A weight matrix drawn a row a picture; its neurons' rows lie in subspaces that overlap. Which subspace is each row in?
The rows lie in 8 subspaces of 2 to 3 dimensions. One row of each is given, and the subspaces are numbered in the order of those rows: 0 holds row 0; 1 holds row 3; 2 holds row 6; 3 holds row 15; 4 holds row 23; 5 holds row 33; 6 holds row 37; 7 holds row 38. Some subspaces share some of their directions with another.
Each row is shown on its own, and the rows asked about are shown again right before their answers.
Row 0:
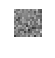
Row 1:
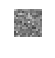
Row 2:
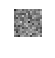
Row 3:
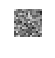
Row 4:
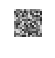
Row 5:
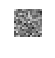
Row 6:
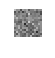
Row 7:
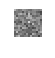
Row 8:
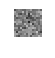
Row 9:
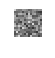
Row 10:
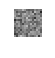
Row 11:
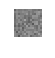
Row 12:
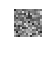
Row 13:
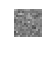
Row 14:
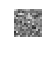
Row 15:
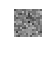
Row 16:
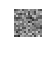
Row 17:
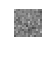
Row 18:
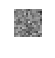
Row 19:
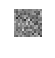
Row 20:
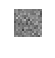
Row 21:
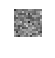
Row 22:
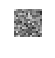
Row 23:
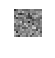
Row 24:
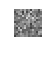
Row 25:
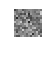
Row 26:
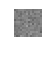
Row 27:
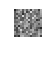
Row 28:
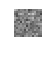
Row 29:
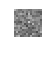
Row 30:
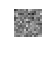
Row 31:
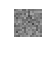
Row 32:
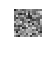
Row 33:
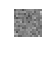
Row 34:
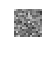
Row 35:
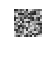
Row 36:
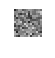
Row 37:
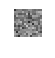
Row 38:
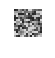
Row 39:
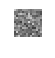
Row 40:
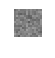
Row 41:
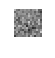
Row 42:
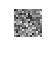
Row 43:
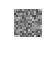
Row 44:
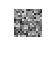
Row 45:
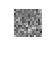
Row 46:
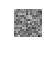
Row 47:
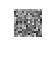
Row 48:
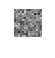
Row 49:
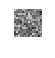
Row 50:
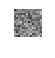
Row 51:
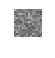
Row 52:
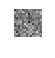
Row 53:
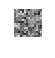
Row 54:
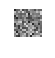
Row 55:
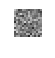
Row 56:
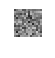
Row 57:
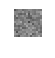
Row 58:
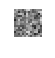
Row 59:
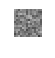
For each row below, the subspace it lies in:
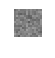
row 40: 2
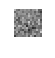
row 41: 0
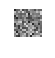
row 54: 2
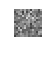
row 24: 3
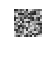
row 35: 7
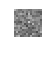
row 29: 5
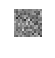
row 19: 6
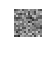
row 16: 0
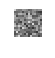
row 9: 6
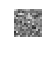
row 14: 4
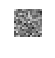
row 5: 1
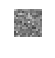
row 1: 4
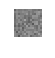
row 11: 6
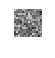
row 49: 5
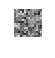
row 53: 5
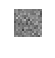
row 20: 6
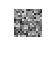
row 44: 5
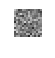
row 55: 1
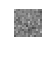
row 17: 0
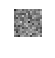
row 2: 3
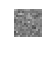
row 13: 4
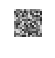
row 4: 5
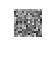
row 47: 1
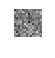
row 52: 2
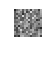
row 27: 3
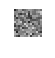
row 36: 1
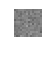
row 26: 5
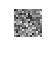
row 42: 6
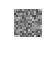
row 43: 0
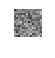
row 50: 3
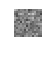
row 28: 7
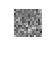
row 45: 0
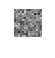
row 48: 5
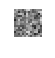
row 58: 4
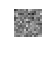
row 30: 7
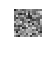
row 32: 2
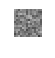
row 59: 2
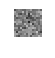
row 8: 3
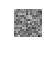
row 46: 2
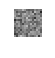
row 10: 5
